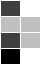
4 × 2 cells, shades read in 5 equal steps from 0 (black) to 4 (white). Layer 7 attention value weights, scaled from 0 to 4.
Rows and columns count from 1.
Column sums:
5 14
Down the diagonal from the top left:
1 3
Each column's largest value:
3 4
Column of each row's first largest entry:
2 1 2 2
